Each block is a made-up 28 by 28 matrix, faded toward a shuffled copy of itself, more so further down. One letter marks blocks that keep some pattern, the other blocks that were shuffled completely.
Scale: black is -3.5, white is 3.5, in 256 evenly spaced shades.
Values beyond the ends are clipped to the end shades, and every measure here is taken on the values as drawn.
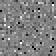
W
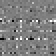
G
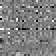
G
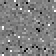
W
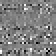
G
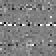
G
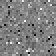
W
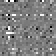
G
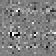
G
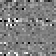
G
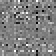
G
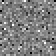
W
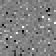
W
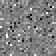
W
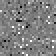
W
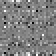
G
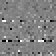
G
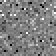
W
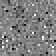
W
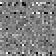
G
